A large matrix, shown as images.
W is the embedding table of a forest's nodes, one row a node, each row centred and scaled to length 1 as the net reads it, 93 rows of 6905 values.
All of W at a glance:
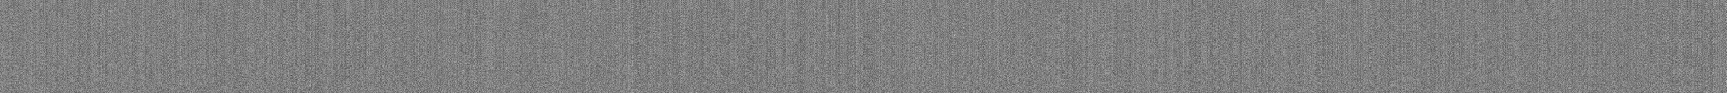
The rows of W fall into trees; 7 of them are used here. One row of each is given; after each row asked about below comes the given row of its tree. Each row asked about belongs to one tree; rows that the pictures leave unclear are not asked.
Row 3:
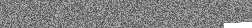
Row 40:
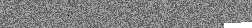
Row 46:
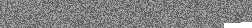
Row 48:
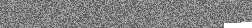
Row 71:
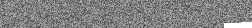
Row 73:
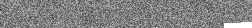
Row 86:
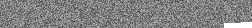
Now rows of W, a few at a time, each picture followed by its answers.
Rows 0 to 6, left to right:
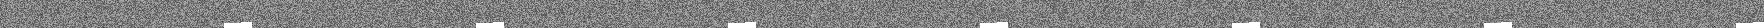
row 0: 48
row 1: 46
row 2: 48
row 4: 48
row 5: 3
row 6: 46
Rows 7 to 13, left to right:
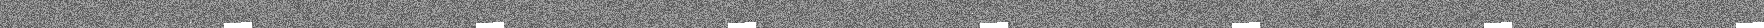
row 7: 3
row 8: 48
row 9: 46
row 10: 40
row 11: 40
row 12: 48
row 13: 46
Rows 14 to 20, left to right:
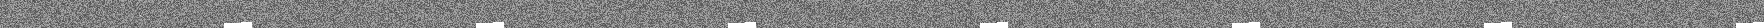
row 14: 48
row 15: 71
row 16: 46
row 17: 48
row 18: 71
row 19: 86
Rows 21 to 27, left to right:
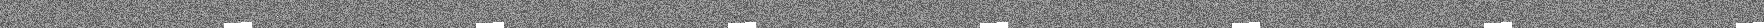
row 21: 3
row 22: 71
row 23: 86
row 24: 46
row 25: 71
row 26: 48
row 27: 46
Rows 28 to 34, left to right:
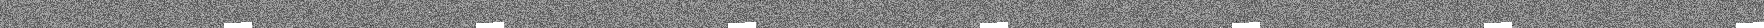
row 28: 46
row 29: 48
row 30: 71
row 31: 40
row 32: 86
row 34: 86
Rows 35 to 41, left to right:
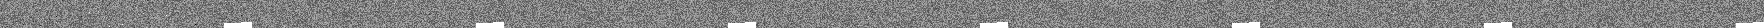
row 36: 86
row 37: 86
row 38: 3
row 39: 48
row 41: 3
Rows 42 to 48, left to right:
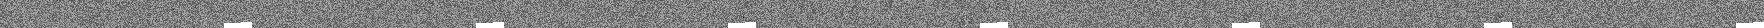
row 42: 73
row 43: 46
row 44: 86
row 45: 48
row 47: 46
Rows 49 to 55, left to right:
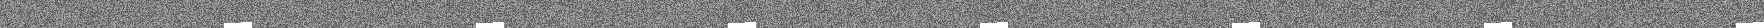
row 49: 86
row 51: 86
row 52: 86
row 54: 86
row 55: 3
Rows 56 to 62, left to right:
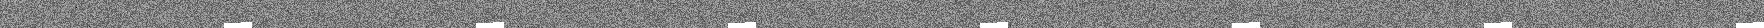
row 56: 46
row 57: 71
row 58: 46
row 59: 48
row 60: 3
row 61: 46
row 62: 46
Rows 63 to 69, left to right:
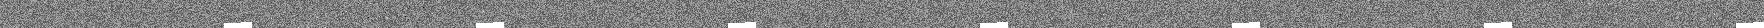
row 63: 3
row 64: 40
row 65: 71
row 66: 71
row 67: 86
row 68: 86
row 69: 48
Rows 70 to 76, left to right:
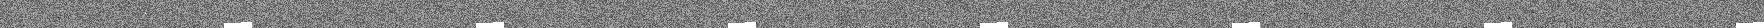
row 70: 73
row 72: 73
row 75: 71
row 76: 86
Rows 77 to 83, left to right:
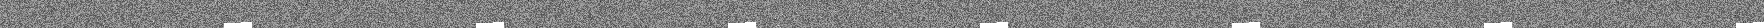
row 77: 3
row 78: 71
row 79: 48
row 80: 71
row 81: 3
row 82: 46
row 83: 46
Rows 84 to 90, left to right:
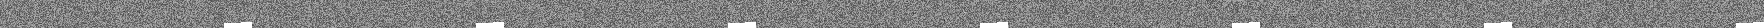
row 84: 86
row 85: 3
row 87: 48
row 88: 48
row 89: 73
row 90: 3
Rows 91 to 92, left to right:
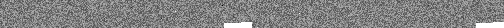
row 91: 40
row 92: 3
